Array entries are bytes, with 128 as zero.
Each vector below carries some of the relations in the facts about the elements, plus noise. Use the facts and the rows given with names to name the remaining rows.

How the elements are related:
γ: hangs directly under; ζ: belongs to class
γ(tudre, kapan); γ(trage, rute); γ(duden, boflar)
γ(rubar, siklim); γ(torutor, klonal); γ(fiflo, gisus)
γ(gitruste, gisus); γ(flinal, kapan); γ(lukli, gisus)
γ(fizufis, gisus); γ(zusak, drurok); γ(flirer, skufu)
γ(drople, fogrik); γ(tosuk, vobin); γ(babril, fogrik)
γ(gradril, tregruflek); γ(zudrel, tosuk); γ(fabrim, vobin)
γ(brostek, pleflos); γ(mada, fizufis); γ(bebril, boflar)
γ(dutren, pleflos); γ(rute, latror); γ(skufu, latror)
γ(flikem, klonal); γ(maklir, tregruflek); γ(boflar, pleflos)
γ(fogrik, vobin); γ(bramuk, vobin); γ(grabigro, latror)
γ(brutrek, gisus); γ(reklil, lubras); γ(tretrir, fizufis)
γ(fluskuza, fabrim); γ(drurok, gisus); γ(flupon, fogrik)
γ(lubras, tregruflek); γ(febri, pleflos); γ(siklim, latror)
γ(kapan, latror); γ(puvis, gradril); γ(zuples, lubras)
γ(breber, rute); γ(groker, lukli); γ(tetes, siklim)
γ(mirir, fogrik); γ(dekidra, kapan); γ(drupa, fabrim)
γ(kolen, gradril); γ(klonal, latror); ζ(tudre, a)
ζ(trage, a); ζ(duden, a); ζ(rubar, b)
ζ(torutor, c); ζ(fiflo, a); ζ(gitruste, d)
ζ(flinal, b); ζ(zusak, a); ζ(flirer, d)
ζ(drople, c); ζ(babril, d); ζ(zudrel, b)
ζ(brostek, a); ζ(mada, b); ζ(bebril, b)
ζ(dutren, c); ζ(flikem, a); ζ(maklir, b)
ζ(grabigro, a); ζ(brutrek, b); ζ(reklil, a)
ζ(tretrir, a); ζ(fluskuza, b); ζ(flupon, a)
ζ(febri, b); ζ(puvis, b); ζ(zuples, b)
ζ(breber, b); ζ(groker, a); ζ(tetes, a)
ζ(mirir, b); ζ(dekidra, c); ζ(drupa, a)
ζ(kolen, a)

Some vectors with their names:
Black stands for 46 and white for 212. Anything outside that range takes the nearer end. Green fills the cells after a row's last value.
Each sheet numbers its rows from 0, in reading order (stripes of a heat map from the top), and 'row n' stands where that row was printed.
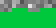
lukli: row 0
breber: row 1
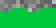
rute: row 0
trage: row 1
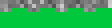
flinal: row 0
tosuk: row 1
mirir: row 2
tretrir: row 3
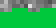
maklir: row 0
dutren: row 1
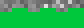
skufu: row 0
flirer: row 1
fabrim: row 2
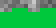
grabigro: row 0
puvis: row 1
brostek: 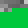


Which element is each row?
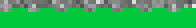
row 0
zuples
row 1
flupon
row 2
fogrik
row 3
lubras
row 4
torutor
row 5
klonal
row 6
babril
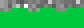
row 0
gitruste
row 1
flikem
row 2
dekidra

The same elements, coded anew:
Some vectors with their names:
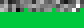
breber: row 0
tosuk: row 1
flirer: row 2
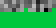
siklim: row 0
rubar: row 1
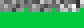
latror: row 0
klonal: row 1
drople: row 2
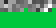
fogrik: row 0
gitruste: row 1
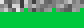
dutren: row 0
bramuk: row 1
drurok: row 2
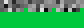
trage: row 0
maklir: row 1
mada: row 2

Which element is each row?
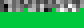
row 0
drupa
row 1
flinal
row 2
dekidra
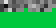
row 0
tetes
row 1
rute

